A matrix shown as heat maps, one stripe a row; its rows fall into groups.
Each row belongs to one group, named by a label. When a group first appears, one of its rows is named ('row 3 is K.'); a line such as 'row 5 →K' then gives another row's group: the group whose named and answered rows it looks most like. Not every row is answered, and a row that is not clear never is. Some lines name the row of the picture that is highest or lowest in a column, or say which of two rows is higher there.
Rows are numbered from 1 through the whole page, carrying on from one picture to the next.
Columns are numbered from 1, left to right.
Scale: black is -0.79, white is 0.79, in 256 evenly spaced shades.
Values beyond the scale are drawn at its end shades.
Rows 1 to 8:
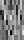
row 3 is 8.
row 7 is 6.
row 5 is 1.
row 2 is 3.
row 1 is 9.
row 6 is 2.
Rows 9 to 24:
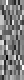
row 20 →1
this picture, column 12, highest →22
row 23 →9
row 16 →8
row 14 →3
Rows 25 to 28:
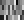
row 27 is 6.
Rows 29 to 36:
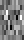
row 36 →6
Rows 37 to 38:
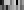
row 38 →1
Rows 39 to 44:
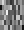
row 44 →6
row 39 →3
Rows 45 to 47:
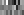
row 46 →8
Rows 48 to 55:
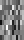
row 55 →8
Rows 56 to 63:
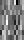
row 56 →8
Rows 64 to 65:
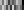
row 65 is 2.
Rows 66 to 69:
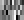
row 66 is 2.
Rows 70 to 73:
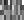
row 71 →2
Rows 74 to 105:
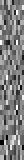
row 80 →2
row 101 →1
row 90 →9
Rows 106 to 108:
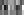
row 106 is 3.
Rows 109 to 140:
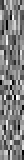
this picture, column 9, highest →128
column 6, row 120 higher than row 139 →No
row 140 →6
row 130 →6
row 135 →9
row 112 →2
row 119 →9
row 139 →6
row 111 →2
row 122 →6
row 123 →1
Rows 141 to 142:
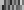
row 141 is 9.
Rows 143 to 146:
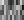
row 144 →6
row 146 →2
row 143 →3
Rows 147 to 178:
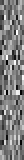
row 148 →9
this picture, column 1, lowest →157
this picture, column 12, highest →162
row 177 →2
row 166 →9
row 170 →2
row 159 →1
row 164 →8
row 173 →1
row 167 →8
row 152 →8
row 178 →2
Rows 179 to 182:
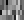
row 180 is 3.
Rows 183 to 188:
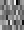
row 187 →6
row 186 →1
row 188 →2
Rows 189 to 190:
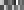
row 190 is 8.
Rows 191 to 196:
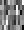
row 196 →6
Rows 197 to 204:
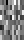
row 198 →2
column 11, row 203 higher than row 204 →Yes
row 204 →2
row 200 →2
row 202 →8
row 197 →1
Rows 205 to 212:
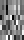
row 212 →6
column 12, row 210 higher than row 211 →No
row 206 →1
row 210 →2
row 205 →1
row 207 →1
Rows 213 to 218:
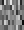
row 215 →8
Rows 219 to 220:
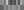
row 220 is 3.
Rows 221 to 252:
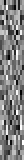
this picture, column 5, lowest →232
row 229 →8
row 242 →9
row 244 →3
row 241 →2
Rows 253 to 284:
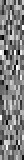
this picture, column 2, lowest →260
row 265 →8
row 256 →6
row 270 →1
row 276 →2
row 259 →2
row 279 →8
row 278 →6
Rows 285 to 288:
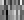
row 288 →1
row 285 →9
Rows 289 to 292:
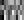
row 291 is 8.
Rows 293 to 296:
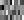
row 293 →2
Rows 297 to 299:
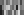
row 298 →8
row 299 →8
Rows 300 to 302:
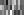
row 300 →1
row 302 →6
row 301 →2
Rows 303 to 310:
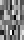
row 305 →8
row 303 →2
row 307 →2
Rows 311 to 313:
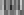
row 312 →9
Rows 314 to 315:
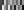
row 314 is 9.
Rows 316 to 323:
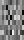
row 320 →6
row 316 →3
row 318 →6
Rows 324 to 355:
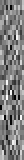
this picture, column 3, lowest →347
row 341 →9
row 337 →1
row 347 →9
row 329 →2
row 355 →3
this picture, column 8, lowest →343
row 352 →8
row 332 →8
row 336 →9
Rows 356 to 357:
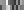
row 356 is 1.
